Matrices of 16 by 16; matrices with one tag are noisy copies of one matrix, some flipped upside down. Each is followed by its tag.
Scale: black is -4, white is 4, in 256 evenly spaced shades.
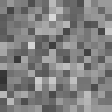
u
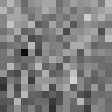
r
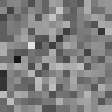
u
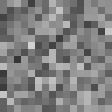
u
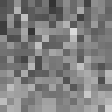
r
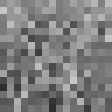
r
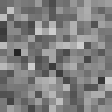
u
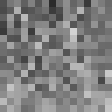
r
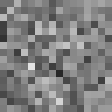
u
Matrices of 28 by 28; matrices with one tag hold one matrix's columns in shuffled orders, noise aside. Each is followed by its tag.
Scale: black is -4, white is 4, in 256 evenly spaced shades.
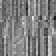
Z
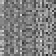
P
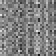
P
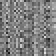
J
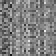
P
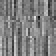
Z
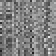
J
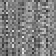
J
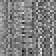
J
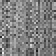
J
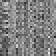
J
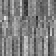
Z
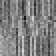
Z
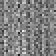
P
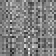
J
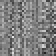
J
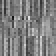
Z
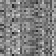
P
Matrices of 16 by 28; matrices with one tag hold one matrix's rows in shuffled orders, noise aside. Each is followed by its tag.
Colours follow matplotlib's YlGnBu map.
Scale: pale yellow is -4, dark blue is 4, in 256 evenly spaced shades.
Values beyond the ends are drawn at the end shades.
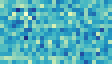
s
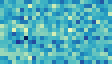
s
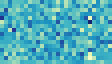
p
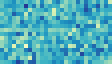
s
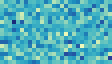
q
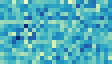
s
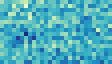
s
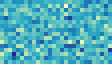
q
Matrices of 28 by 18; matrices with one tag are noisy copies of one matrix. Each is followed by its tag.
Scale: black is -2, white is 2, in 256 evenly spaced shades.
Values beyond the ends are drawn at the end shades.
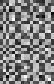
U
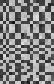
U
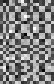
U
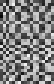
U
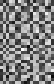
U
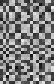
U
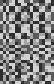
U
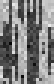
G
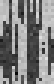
G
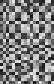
U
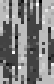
G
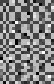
U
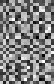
U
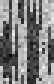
G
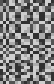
U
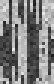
G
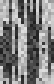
G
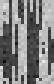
G
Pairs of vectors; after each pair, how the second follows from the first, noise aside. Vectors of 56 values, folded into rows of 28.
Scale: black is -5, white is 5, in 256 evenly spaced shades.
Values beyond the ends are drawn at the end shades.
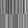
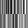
scaled up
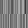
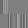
partly zeroed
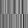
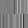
partly zeroed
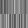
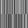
sign-scrambled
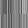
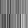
wrapped around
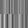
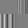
partly zeroed
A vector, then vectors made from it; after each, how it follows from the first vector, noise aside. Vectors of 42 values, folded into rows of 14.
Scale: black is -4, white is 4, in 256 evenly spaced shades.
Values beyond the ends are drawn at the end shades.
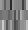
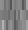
shrunk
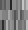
sign-scrambled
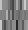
reversed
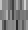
reversed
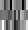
scaled up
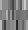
reversed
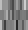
reversed
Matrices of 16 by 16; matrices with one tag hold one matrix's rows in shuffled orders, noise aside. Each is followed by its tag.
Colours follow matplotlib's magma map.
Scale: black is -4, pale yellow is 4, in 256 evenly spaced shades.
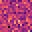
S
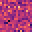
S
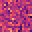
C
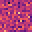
S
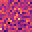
S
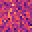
C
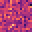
C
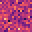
S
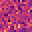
S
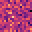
C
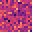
S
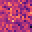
C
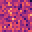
C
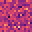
S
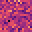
S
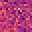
S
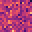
C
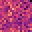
C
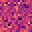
S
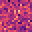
S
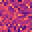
S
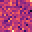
C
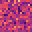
S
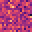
C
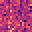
C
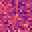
S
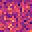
C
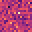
S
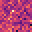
C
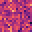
C
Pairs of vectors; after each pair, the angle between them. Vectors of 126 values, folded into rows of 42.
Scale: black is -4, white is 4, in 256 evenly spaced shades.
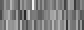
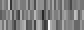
orthogonal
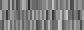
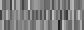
nearly opposite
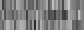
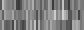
nearly opposite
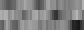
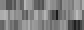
nearly parallel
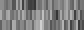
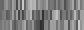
nearly opposite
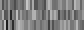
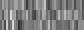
nearly opposite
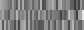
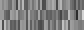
nearly parallel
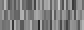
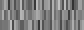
nearly parallel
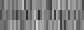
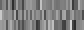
orthogonal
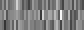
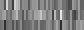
partly aligned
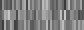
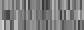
nearly opposite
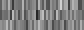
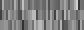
partly aligned
